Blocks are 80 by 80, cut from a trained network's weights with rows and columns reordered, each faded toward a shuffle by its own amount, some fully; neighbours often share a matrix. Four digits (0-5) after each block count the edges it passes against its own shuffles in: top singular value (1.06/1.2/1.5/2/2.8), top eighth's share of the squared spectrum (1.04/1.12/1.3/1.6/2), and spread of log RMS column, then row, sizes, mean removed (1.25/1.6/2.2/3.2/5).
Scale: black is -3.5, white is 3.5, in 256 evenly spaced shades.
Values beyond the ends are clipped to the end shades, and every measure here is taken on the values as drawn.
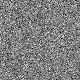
0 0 0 0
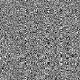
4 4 3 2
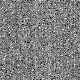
2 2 0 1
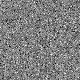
0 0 0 0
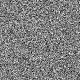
2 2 0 0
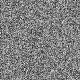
2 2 0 0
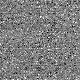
2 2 1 0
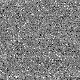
1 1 1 0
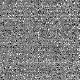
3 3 2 0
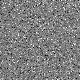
0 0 0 0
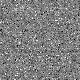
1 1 0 0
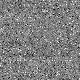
1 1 0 0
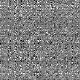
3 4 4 2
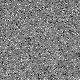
0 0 0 0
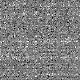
3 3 3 1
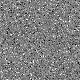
0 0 0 0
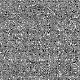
2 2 2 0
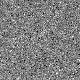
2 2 0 0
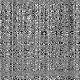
4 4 1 4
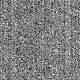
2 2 0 1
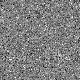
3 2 0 1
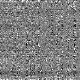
3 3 3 1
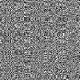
4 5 3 2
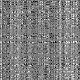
4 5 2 4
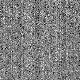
3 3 0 2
